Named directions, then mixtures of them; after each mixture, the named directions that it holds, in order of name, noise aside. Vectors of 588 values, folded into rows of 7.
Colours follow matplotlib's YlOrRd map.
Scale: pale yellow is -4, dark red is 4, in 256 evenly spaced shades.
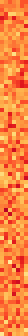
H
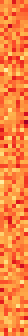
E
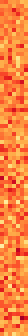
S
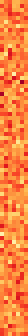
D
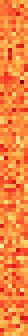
D, S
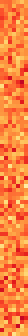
H, S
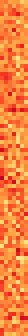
H, S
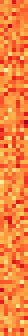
E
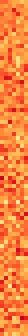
S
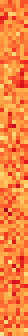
H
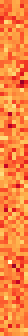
D, H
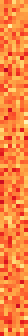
E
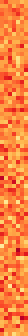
S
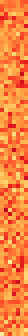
H
